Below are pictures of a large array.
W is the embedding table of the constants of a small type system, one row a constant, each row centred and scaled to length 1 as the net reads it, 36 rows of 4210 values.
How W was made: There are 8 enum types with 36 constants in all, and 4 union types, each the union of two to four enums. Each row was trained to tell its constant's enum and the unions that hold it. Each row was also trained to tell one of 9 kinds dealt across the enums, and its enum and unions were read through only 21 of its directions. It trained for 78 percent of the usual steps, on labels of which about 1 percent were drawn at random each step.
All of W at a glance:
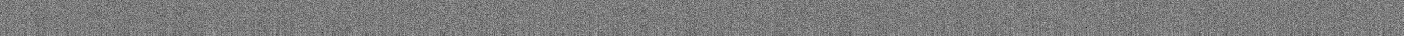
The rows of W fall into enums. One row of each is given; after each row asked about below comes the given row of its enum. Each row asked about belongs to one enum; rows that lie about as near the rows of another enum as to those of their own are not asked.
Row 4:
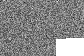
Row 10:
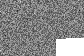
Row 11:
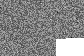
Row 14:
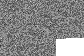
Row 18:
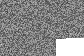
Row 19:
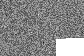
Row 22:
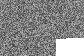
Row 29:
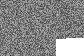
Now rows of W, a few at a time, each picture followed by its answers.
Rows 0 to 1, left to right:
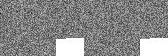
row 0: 4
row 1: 10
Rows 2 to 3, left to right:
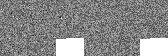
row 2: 22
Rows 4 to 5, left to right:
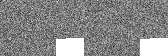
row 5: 14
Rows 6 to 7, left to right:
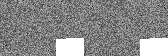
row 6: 4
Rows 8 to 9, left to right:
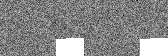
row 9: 29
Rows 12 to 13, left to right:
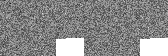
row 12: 10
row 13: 4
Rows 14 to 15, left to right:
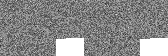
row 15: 22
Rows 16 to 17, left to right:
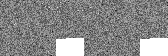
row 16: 29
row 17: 11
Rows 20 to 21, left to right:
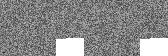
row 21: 11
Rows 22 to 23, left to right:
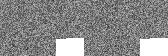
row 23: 11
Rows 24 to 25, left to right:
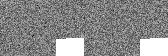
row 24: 29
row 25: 10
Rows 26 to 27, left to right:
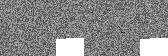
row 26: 10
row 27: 11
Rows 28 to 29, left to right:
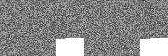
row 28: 11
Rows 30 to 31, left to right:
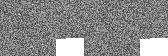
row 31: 10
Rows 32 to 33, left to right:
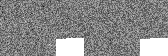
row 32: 29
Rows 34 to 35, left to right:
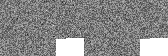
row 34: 19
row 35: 29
